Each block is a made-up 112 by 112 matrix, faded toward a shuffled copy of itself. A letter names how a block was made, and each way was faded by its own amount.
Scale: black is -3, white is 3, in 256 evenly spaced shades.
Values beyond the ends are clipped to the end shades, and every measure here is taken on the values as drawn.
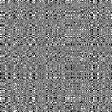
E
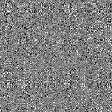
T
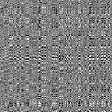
E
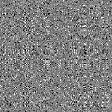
T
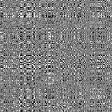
E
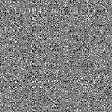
T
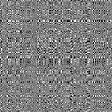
E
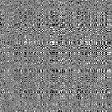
E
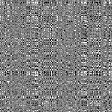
E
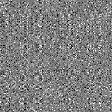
T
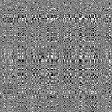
E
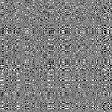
E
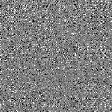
T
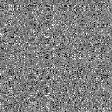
T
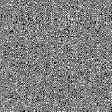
T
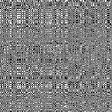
E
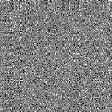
T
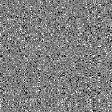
T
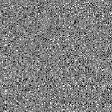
T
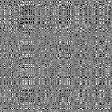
E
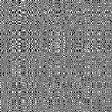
E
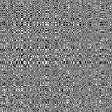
E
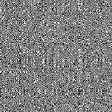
T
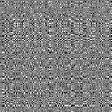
E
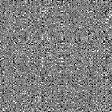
T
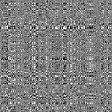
E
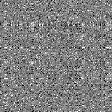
T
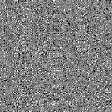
T
